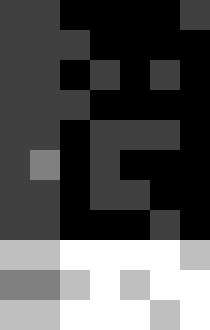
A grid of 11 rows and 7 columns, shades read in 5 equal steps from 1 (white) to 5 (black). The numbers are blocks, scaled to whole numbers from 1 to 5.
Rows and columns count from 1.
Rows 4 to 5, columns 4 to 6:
5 5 5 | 4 4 4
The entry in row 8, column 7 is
5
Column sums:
39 38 42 39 42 41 43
